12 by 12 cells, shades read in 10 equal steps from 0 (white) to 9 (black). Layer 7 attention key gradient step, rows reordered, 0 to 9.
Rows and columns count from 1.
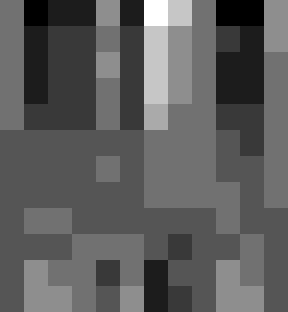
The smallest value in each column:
5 4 4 5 4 4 0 2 5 4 4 4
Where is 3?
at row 5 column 7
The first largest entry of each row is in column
2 2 2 2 2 11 1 1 1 8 7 7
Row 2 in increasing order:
2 4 4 5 5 5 7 7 7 7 8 8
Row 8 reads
6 6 6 6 6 6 5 5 5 5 6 5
